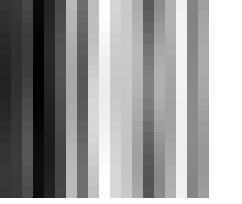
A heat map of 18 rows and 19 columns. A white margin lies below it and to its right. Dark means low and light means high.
Seam: vertical, 30% of the way across, the right part higher. Grain: streaks running down. Average level on the scale: 50%.
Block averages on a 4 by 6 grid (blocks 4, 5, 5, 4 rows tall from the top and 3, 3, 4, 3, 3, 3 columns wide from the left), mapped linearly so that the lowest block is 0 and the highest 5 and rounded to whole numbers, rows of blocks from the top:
1 0 5 5 3 4 / 0 0 4 5 4 5 / 1 0 5 5 3 4 / 1 0 5 5 3 4
